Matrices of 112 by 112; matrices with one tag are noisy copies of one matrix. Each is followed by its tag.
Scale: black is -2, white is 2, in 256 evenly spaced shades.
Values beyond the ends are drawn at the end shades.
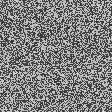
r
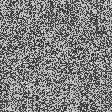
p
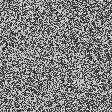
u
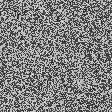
u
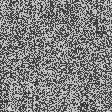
p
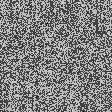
p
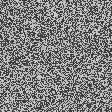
r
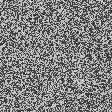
u
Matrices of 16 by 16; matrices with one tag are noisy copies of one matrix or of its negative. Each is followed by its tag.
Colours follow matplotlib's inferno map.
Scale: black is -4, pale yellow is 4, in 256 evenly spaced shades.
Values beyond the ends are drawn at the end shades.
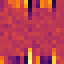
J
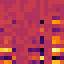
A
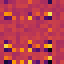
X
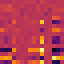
A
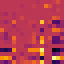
A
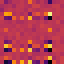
X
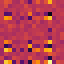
X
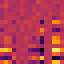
A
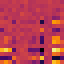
A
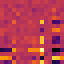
A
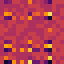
X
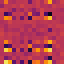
X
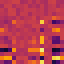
A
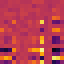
A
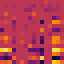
A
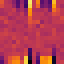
J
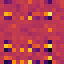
X
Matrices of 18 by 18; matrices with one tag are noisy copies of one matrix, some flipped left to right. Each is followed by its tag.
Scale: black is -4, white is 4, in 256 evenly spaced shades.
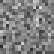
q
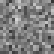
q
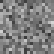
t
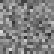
t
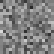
t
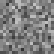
q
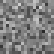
q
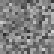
t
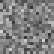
t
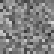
t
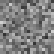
t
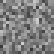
q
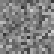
t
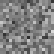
t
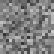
t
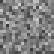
q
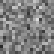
q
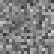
t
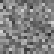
t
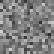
t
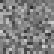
t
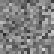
t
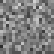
q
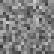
q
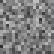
q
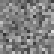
t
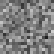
t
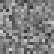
t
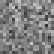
q
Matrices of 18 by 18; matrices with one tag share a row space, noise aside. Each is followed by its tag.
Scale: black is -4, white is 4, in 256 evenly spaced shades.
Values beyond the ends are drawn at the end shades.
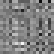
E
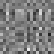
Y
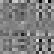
E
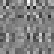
Y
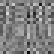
Y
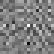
Y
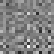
Y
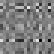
Y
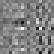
E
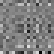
Y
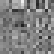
E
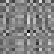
Y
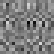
Y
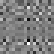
Y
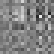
E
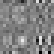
E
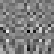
Y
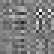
E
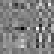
E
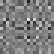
Y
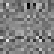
Y
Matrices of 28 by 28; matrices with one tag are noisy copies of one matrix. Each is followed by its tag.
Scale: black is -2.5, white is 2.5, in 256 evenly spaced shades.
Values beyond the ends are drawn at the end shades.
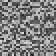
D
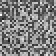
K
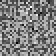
K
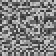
D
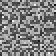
D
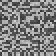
D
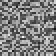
D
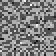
D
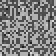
K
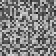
K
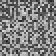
K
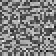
D
